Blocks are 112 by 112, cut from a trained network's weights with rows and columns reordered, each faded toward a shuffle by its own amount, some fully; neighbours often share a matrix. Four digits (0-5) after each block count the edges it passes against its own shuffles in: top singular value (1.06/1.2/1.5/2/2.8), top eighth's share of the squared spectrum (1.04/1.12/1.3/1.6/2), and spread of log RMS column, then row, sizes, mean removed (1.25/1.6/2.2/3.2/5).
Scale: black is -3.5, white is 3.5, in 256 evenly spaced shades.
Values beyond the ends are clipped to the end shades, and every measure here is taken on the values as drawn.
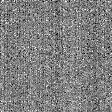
3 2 0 2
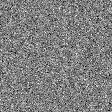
0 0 0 0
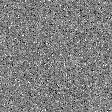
0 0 0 0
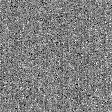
2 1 0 0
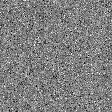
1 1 0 0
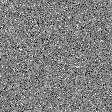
0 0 0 0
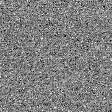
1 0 0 0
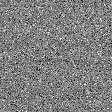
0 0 0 0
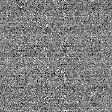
3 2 2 0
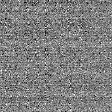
3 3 3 0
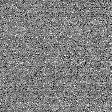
2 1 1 0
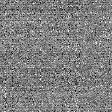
3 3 3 1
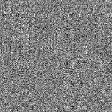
3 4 2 2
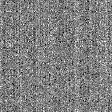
3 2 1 2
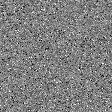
0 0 0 0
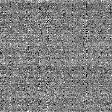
3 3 3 0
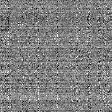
4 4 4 1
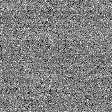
2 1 1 0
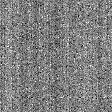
3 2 0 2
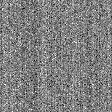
3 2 0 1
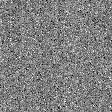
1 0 0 0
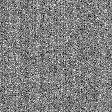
2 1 0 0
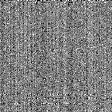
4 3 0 3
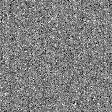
1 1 0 0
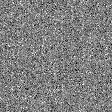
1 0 0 0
